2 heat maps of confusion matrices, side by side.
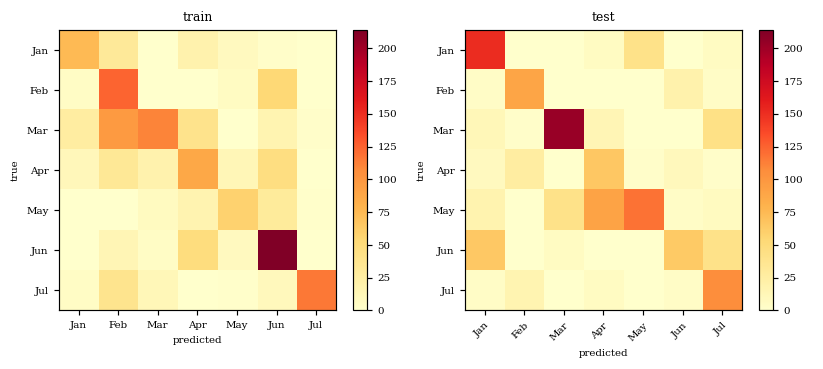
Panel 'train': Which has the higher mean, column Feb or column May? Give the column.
Feb
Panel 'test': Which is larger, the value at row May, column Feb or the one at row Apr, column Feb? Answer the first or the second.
the second
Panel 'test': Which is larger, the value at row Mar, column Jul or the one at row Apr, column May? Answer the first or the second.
the first
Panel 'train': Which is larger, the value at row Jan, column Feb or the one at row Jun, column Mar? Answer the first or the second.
the first
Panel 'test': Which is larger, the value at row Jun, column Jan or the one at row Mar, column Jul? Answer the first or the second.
the first
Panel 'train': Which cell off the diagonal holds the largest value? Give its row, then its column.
Mar, Feb
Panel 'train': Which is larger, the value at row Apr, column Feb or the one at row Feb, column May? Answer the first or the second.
the first
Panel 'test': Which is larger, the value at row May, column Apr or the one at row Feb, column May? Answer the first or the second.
the first
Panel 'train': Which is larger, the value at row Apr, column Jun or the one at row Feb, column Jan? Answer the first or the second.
the first
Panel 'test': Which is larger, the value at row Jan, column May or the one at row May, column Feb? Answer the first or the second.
the first
